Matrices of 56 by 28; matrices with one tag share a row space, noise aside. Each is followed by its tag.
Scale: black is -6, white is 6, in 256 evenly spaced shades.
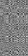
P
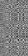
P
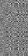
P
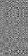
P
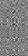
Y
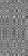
Y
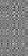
Y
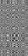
Y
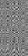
Y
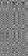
Y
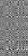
P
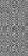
Y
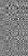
P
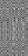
Y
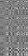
P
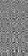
Y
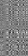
P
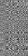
P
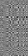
P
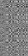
P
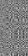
P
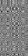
Y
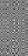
Y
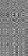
Y
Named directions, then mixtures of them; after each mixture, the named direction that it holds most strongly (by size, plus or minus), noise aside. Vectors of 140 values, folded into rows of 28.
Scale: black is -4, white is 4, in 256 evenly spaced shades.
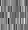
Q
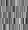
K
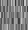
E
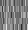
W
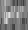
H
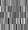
Q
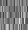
K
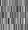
Q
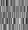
K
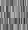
Q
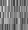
E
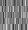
W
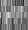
H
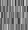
E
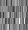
K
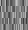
K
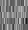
K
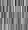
E
